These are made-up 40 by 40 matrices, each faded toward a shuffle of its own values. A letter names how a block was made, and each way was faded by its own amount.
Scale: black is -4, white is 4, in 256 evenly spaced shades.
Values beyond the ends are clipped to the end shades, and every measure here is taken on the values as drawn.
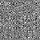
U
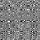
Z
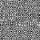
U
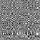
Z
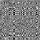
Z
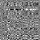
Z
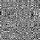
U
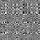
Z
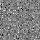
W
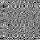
Z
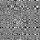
Z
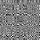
Z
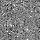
W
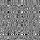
Z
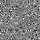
W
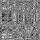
U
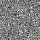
W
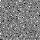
W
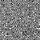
W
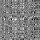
Z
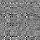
Z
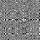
Z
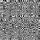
U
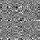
Z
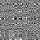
Z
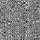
U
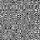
U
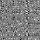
U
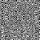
U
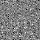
W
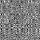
U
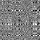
Z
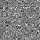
W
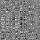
U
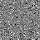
W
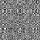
Z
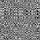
Z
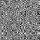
U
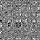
U
